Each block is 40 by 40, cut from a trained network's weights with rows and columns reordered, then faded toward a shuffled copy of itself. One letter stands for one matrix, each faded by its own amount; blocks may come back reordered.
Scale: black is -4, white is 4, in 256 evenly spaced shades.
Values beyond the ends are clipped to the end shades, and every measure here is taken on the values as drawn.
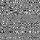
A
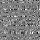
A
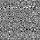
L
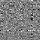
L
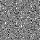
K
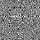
L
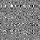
A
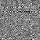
L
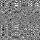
A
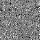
K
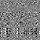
A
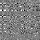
A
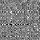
L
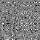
A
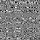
A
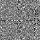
L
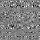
A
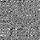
A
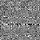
L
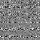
A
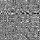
L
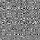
A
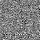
K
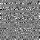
A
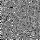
K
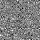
K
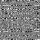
A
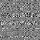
A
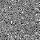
K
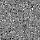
K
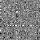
L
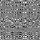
A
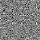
L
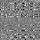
A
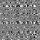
A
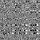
A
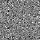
K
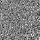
K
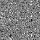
K
